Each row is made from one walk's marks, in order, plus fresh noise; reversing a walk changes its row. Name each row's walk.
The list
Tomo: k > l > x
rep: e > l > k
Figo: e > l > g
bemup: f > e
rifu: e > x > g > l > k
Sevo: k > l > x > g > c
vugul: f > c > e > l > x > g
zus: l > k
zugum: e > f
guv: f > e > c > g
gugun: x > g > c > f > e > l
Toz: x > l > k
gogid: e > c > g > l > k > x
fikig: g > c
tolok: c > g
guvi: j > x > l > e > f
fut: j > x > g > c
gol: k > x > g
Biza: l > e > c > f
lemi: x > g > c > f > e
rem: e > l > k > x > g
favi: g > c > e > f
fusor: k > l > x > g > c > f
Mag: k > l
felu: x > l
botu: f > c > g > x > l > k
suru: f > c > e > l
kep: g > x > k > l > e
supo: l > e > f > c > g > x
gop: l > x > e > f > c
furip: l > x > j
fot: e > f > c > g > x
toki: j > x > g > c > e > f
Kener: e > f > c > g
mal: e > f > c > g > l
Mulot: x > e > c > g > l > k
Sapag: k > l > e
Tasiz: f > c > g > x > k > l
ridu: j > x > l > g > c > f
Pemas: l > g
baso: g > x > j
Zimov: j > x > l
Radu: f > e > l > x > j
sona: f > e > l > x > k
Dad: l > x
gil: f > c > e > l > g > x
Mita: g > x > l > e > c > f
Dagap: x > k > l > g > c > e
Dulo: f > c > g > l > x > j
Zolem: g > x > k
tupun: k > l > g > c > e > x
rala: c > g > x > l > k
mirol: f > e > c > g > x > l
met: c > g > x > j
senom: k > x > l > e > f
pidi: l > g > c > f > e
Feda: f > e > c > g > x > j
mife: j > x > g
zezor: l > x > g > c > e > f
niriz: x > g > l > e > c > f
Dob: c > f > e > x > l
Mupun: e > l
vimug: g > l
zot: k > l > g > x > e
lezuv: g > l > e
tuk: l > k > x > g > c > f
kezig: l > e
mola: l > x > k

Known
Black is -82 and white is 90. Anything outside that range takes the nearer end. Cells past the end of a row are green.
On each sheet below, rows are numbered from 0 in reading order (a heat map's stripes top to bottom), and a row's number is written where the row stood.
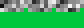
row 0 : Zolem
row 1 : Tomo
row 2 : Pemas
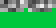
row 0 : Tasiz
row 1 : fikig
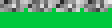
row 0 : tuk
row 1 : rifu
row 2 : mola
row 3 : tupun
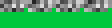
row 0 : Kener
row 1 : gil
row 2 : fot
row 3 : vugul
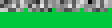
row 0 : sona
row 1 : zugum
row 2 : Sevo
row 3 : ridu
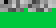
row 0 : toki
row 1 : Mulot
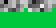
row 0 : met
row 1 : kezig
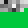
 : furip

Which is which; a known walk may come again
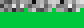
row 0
Kener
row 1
met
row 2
furip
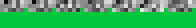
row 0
ridu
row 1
toki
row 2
zugum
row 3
zot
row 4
gil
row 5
zus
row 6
felu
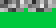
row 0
suru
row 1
Radu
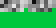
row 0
mola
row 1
guvi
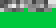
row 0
fikig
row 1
Mag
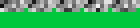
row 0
Zolem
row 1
rala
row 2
Feda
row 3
Dad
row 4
baso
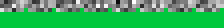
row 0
kezig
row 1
niriz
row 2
vimug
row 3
Figo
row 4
Zimov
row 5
rep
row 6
gugun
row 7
Toz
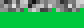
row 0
senom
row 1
tolok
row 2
Sapag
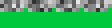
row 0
rifu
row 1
lemi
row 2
mirol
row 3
gogid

